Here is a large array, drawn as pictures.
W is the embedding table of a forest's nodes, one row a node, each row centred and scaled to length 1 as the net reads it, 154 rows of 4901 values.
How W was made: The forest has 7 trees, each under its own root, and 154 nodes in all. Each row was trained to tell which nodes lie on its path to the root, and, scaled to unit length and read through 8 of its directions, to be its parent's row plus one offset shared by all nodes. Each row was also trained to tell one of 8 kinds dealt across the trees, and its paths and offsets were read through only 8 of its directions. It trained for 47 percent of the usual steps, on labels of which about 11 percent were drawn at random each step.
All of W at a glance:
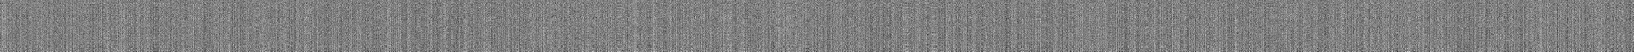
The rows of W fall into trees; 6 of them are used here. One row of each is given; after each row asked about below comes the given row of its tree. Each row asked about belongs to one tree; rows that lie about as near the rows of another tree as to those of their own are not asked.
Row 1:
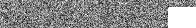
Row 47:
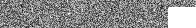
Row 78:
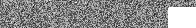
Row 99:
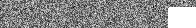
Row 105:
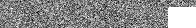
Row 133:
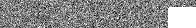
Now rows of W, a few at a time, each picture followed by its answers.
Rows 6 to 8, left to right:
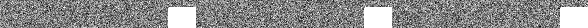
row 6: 47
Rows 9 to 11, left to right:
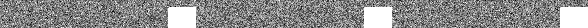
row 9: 47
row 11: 47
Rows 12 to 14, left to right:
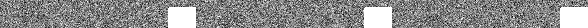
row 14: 105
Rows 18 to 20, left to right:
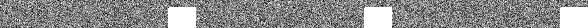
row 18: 99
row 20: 99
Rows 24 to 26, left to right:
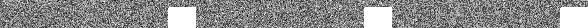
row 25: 47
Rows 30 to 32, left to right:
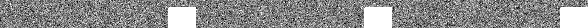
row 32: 1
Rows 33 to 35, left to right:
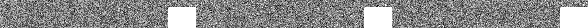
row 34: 99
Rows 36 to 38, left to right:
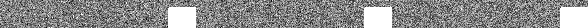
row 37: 99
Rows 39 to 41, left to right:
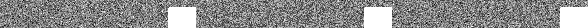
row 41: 47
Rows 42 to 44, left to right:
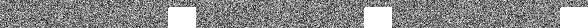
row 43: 78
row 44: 105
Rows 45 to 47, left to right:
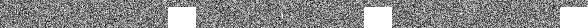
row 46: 105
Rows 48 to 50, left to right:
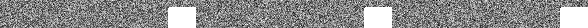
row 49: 105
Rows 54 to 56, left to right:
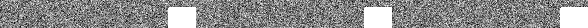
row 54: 105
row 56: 99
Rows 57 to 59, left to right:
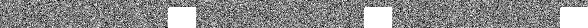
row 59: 1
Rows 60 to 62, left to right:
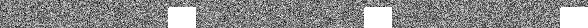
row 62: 133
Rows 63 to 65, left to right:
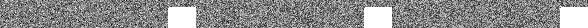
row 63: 78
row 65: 99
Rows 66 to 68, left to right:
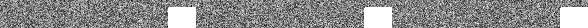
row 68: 78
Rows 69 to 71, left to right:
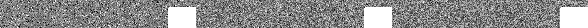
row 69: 105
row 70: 78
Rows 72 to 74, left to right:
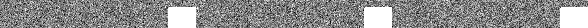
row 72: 47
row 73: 105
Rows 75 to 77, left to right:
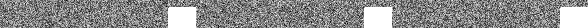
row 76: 78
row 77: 78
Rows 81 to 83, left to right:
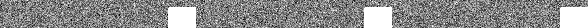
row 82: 99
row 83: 1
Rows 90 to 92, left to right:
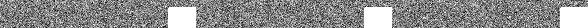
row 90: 105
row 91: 105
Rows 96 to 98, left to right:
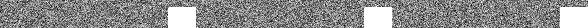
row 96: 105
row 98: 47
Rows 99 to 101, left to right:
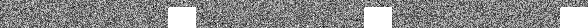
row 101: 133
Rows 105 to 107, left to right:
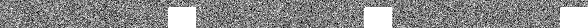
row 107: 47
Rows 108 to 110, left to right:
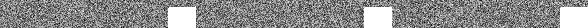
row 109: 47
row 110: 78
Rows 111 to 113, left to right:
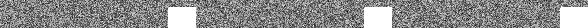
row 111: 99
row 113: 105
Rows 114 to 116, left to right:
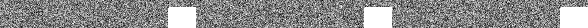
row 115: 47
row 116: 78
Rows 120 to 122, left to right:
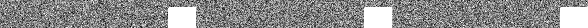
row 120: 105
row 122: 47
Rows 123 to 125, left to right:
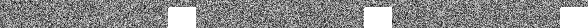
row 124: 47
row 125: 105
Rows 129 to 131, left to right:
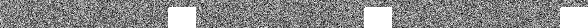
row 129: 78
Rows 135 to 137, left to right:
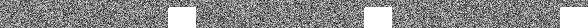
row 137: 99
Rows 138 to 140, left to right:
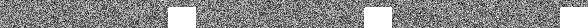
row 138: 47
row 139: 99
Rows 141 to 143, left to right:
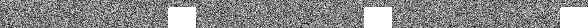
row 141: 99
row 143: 99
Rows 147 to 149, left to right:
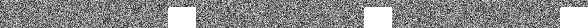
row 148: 99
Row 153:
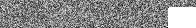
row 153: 133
